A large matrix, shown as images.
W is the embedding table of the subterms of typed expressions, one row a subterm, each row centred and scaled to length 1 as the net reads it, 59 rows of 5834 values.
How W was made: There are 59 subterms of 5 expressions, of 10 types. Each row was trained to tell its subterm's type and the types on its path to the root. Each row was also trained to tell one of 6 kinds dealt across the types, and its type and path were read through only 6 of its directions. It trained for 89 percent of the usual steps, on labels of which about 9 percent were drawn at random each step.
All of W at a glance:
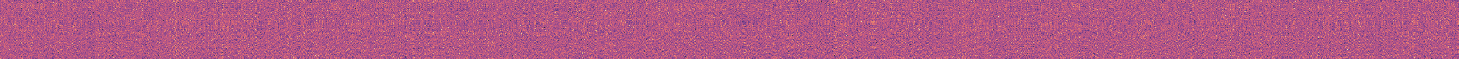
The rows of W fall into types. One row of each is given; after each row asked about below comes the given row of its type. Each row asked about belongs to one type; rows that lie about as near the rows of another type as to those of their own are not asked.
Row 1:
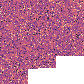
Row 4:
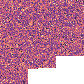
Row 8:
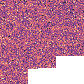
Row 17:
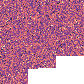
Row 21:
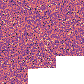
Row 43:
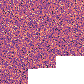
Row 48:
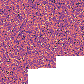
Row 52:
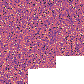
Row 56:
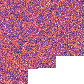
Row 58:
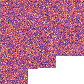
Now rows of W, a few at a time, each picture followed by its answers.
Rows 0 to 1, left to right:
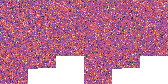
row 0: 1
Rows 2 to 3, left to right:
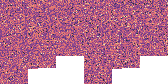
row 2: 21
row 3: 17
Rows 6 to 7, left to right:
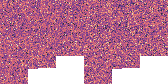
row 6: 48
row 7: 17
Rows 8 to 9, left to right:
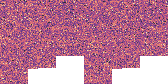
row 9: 4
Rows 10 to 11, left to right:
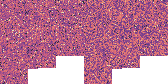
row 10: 21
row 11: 17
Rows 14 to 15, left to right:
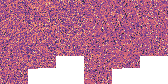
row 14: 21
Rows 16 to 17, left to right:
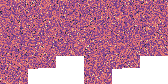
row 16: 56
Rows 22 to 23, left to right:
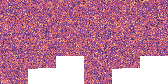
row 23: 8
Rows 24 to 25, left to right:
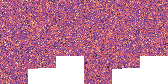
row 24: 8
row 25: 52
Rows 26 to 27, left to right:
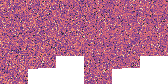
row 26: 56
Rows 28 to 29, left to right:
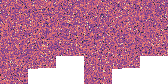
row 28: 8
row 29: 4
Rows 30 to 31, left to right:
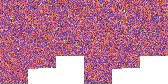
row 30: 48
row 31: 52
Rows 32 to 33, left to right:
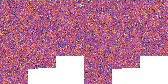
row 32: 58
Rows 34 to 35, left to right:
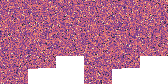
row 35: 1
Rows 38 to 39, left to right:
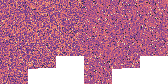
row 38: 21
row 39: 1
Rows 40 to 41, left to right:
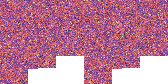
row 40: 52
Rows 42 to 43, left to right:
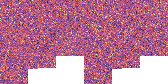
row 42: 52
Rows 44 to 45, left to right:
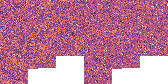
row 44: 56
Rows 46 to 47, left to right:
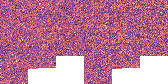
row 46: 8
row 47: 21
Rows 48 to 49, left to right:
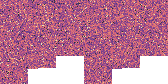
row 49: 17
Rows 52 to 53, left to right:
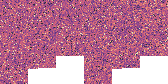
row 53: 58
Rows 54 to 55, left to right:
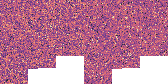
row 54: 1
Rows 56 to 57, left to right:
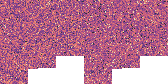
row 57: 58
